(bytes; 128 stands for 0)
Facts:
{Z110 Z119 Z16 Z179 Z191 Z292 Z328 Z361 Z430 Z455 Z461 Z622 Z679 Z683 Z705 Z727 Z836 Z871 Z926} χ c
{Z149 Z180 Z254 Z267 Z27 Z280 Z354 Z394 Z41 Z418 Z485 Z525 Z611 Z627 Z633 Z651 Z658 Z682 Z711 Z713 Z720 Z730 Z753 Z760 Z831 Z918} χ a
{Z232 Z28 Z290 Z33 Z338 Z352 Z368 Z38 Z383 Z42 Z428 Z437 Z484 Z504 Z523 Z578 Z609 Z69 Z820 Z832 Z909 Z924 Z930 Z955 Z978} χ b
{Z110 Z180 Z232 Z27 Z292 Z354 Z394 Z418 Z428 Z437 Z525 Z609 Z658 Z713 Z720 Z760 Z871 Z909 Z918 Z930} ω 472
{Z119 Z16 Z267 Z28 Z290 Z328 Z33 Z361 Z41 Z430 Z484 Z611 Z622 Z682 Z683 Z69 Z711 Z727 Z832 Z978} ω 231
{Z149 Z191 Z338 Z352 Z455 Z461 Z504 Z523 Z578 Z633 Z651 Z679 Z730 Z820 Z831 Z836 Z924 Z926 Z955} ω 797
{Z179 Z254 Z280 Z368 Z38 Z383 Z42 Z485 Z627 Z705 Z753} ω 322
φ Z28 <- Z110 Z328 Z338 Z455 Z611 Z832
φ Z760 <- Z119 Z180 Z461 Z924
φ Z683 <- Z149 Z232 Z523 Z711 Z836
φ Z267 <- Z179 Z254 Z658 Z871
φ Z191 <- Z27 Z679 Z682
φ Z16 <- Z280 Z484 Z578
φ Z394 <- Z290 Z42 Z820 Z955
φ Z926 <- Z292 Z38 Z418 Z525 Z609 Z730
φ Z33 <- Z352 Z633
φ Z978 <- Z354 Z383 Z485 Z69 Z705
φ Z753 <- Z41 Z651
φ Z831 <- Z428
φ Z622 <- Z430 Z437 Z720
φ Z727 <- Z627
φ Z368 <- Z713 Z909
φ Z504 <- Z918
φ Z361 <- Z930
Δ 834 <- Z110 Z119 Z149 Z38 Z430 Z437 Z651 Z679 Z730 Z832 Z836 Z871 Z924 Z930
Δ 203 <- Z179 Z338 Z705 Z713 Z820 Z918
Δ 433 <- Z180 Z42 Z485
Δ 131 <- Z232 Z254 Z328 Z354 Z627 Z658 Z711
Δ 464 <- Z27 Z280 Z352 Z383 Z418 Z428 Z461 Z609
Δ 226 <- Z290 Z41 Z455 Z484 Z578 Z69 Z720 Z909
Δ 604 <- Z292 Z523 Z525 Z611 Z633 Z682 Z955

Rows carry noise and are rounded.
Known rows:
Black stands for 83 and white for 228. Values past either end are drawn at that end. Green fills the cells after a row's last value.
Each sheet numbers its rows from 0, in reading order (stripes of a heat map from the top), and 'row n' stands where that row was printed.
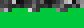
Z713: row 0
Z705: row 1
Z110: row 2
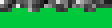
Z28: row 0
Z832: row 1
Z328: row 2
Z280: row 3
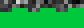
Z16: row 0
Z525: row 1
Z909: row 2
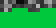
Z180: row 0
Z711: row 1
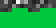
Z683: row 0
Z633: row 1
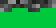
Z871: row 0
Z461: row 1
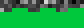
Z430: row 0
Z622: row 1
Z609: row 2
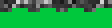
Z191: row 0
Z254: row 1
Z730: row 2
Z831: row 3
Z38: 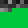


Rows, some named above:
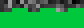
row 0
Z292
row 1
Z280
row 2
Z820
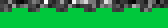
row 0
Z909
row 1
Z753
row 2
Z683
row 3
Z328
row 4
Z578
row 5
Z525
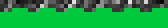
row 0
Z418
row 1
Z504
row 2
Z368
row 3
Z33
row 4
Z267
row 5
Z41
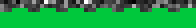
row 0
Z924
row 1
Z683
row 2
Z292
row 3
Z611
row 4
Z69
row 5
Z926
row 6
Z523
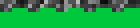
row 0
Z27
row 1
Z978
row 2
Z232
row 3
Z720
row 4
Z27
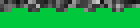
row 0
Z428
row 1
Z682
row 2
Z33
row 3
Z110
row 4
Z42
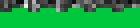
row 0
Z455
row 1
Z485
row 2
Z832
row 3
Z280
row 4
Z352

